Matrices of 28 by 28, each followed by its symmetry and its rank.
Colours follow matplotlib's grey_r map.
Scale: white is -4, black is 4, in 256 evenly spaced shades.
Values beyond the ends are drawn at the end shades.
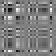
symmetric, rank one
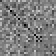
symmetric, rank five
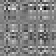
neither, rank two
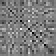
symmetric, rank five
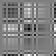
symmetric, rank one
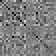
symmetric, rank five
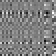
neither, rank two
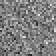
antisymmetric, full rank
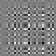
symmetric, rank one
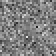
antisymmetric, full rank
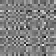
neither, rank three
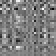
neither, rank three
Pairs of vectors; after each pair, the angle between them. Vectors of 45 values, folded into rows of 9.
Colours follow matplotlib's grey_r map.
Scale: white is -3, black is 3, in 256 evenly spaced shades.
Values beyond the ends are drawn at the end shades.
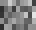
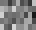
nearly opposite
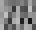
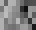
partly aligned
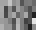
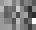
nearly parallel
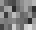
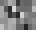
partly opposed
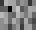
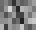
partly opposed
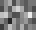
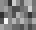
partly opposed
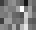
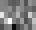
orthogonal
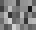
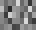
nearly opposite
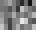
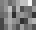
nearly opposite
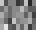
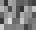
orthogonal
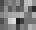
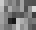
nearly opposite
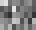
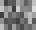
partly opposed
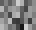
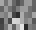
nearly opposite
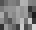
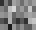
orthogonal
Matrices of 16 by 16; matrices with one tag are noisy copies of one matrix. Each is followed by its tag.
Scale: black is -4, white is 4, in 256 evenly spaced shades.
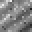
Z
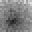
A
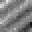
Z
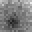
A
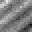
Z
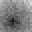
A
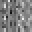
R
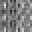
R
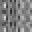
R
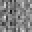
R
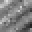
Z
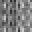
R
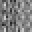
R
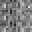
R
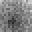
A
